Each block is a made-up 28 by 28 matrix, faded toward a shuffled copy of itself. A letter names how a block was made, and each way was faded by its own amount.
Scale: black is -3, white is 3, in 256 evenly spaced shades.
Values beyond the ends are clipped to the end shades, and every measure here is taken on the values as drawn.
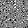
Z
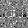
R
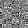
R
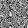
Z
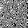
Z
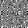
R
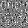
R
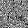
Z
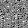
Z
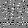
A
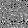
A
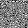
A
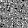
Z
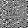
R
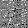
A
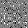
R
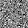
Z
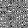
R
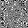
R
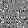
A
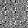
R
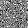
Z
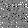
A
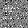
R
